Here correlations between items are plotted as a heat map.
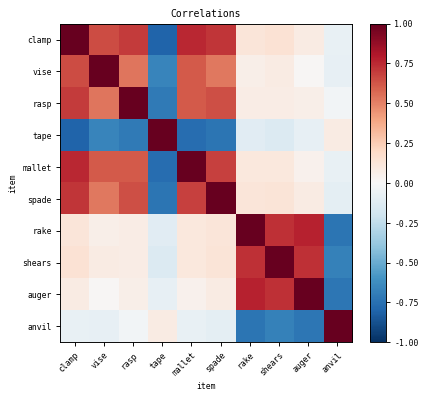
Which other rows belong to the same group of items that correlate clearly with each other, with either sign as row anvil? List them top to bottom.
rake, shears, auger
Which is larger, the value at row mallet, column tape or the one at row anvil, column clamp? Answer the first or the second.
the second
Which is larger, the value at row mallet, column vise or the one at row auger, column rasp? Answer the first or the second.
the first
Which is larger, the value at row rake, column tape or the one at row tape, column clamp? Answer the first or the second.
the first
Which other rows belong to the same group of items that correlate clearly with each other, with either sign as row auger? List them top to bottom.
rake, shears, anvil
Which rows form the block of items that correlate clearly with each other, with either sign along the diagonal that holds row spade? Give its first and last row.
clamp to spade
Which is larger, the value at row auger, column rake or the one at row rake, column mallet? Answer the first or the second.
the first
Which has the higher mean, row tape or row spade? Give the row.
spade
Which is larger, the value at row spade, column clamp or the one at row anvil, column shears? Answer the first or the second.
the first
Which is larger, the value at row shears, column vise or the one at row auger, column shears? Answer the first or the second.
the second
